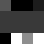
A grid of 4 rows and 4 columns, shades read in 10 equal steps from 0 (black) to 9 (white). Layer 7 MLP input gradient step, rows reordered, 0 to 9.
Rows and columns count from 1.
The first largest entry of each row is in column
1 1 1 2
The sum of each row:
4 8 8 23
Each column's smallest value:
0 0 0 1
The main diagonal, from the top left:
3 2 2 9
